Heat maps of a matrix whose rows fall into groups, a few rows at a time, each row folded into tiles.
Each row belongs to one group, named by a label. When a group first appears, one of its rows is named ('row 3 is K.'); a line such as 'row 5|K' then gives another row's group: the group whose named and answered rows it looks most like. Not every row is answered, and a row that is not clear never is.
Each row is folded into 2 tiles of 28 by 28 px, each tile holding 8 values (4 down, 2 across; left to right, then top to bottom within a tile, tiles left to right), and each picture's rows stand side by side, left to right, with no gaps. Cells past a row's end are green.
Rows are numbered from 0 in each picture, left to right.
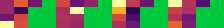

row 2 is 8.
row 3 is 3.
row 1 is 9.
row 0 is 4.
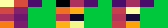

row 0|3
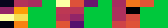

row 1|3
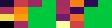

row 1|4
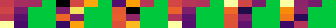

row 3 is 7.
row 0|7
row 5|8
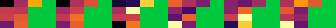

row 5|7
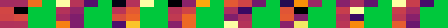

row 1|3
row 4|4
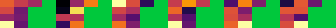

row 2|3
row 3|7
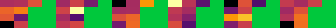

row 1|9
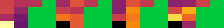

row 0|7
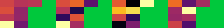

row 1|4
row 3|9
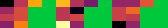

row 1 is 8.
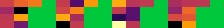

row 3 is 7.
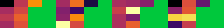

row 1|4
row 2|9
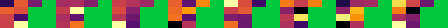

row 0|9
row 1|9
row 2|7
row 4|3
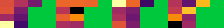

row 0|7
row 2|3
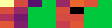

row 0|3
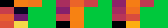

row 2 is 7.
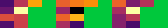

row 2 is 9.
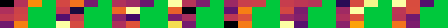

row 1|4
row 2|9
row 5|7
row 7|3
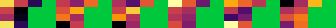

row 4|4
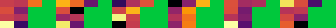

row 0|7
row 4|7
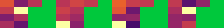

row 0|9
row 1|7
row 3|9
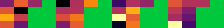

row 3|7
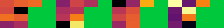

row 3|9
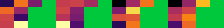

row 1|7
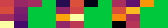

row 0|7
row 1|4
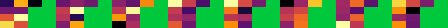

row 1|9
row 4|8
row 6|4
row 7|8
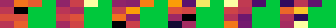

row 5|9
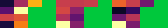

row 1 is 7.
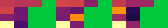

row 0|7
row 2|7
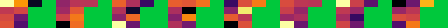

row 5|7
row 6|3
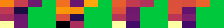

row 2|7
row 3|7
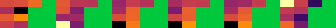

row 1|7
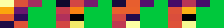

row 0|8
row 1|9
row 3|9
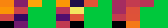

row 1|9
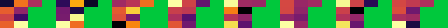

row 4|8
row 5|7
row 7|7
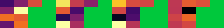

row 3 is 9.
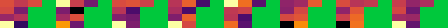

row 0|7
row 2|7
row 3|4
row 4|3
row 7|7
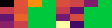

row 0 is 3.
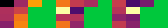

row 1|8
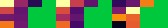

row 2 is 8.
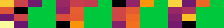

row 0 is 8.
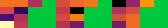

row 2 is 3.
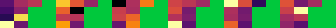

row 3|7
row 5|9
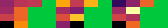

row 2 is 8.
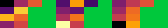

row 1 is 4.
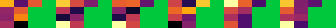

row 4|3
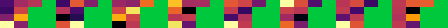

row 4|4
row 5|3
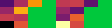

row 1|4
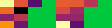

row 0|8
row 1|7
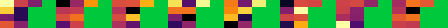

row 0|8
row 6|7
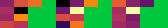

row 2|9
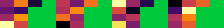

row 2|8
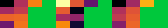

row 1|8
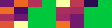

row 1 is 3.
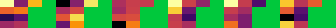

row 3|8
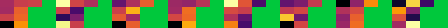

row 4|3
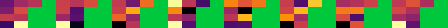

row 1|7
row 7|7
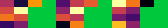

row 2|3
